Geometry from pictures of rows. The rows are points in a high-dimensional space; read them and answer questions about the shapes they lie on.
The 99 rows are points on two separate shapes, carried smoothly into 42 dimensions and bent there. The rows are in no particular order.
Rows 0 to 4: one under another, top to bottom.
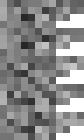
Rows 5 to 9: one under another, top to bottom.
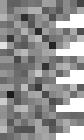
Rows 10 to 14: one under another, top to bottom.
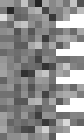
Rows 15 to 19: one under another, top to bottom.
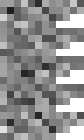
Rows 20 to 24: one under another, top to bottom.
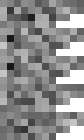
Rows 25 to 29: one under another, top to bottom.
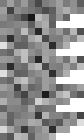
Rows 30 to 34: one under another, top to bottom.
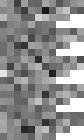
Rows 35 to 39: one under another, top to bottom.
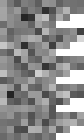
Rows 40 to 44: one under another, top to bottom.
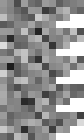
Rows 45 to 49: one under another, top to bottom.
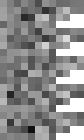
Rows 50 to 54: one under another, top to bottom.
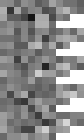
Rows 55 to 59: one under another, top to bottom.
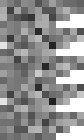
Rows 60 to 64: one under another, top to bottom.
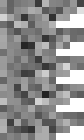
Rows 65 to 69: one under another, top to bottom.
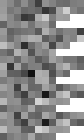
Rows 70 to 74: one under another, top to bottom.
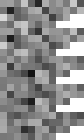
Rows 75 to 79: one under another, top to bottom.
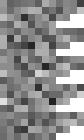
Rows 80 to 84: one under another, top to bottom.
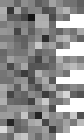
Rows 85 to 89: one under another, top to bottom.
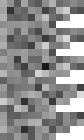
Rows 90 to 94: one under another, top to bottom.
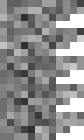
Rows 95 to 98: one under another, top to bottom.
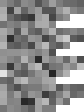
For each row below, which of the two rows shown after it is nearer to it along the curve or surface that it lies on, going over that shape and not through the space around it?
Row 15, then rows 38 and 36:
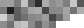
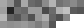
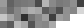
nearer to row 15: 38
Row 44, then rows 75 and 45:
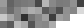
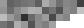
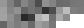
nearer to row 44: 75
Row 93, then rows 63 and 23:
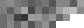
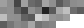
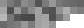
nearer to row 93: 63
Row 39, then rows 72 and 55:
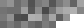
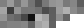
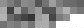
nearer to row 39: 72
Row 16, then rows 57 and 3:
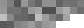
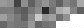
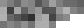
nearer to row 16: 3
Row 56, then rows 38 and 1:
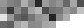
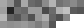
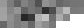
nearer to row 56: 38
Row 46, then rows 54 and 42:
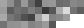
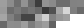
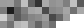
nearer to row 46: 54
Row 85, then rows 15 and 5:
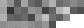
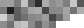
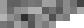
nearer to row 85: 15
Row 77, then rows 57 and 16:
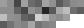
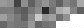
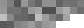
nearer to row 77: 16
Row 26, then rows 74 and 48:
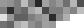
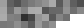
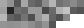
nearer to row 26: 48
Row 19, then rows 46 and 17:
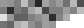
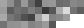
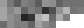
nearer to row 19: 46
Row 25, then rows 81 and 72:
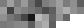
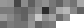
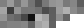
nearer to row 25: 72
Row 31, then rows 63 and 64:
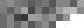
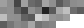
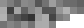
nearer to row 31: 63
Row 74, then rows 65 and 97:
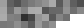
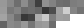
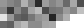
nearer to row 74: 65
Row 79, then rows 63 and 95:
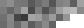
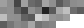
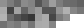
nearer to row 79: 63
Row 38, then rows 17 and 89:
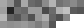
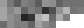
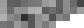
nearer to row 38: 17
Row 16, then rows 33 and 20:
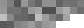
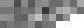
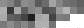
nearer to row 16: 20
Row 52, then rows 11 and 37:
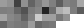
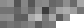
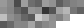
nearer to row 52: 11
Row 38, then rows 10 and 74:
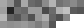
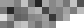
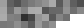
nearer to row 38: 10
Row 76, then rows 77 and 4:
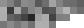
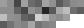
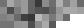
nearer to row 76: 4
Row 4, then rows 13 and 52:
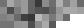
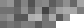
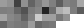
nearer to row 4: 13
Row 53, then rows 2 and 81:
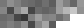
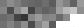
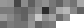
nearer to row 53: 2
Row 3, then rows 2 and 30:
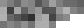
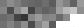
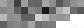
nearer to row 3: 30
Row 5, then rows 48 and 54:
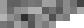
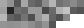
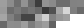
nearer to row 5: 54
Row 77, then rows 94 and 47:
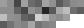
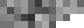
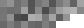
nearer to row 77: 47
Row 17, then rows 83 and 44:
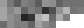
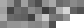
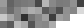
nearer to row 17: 83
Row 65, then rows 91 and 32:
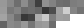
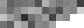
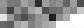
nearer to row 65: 91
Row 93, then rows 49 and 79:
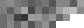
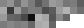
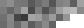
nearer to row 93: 79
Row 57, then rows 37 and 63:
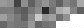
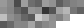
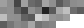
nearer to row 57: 63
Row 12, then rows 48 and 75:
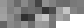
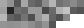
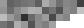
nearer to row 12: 48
